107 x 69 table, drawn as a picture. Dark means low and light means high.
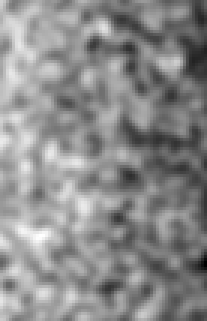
Slope: up to the left. Grain: blotchy. Lone odd cells: none. Stripes: none. Histogram: bell-shaped.
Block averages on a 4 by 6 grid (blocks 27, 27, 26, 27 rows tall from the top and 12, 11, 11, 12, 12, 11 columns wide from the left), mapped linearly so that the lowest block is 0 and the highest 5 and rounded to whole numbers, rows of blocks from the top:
543220 | 532311 | 544221 | 443221
